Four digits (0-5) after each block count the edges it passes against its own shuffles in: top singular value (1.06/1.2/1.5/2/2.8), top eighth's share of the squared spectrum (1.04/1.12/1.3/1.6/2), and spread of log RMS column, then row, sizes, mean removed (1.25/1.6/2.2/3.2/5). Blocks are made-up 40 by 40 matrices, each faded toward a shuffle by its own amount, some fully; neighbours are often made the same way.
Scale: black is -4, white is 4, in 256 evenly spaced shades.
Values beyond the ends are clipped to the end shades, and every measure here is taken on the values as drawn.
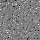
0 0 0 0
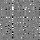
4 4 2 1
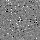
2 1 0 0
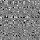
3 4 1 2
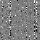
2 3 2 0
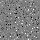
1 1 0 0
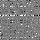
4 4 1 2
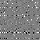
4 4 1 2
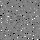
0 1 0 1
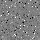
0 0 0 0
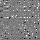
3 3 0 1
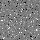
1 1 0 0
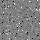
2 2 0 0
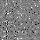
3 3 1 1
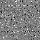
1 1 0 1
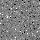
0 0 0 0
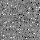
1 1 0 1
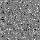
1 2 0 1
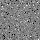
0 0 0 0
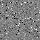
1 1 0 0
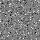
0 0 0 0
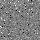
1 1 0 0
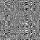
4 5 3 2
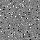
2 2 0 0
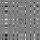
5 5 3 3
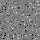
2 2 0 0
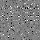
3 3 0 2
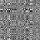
4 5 3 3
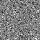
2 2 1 0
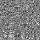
3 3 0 1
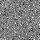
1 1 0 0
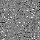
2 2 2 1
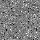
1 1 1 0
